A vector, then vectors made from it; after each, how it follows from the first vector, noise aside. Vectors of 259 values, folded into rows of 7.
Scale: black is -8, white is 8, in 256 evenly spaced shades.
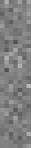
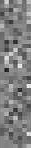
scaled up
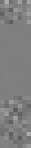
partly zeroed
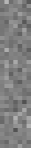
wrapped around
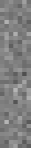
wrapped around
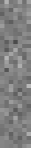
copied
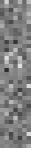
scaled up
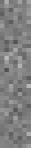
copied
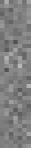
copied
